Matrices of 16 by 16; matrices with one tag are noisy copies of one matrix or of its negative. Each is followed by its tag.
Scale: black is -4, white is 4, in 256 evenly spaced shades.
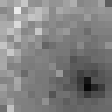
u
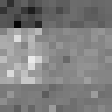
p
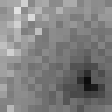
u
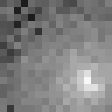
u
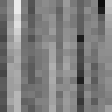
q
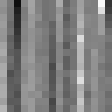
q
